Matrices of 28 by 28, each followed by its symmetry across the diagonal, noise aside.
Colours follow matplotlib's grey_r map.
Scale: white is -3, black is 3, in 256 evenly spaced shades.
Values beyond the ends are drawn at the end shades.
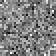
symmetric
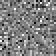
antisymmetric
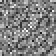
symmetric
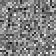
symmetric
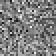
antisymmetric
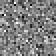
antisymmetric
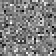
antisymmetric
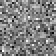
neither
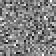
neither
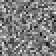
neither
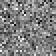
antisymmetric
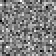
antisymmetric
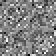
symmetric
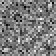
symmetric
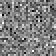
neither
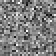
neither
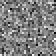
antisymmetric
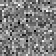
neither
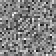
symmetric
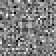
antisymmetric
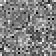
symmetric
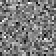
neither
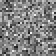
neither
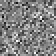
symmetric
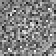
symmetric
